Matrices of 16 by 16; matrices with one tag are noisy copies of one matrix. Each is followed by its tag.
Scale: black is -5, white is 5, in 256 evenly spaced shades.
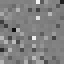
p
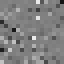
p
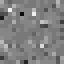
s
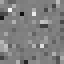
s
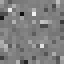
s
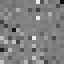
p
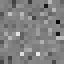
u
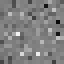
u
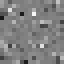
s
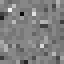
s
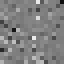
p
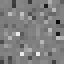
u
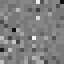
p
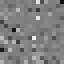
p
